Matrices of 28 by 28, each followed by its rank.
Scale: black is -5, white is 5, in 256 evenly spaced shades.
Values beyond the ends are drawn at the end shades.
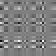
one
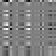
one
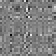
three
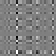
one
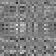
three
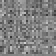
five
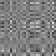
two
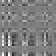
two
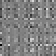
three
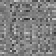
five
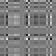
one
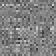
five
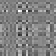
two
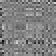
three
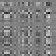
two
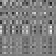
two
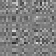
three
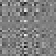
two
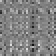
three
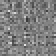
five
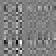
two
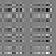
one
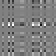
one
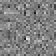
five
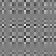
one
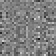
five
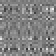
three
